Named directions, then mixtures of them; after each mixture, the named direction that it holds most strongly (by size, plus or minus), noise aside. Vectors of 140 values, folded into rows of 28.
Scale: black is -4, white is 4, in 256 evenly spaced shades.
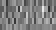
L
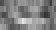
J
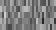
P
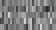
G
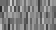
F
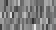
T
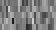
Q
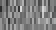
L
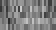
L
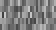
P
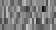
P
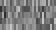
P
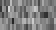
Q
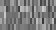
P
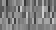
L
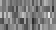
G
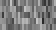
P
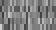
F
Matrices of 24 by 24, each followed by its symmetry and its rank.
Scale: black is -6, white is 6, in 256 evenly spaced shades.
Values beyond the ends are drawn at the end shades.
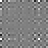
symmetric, rank two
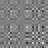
symmetric, rank two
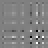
symmetric, rank one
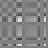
symmetric, rank one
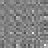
symmetric, rank three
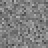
neither, full rank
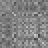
symmetric, rank three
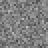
neither, full rank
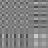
symmetric, rank one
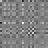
symmetric, rank two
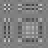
symmetric, rank one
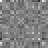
symmetric, rank three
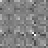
symmetric, rank three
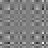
symmetric, rank one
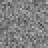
neither, full rank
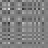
symmetric, rank one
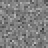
neither, full rank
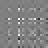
symmetric, rank two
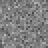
neither, full rank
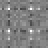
symmetric, rank two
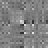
symmetric, rank three
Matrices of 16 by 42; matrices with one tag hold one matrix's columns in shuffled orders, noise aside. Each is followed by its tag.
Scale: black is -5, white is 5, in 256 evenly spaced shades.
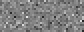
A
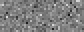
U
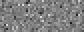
U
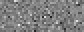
A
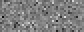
A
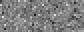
U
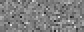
A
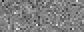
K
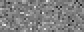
K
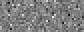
U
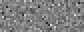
U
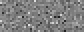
A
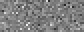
K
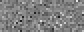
A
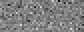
K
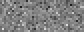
K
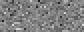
K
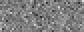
K
